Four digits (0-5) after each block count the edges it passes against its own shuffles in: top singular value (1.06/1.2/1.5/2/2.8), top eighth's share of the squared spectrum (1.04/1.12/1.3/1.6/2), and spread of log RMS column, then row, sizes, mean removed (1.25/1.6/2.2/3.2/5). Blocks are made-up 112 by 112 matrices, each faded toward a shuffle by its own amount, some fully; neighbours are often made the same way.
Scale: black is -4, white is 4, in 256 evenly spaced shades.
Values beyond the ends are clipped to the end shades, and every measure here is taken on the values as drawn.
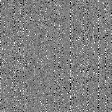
2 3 3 0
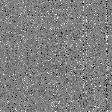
2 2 2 0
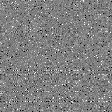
4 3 1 2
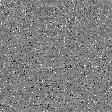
3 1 0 0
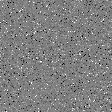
2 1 0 0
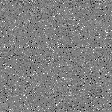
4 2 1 1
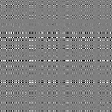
5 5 4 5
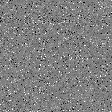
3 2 0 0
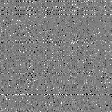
5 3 2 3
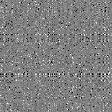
5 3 2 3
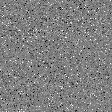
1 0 0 1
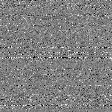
2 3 0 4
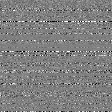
3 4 0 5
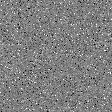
0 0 0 0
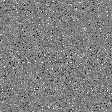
1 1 0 1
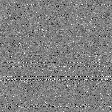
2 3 0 3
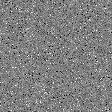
0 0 0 0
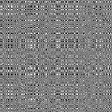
5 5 4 4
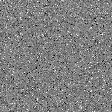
3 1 0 0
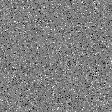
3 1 0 0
